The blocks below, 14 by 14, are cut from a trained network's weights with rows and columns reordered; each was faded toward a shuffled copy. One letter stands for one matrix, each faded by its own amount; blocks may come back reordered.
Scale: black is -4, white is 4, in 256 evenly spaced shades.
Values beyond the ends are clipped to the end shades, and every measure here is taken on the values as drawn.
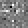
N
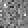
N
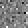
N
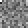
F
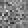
F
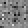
N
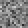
F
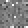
N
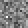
F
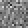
F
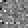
N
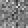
F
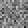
F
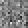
N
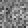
F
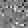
N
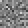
F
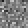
F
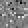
N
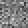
F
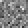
F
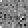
N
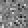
N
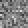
F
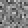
F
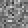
F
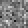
N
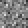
F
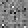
N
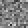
F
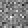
N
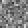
F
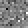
N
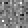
N
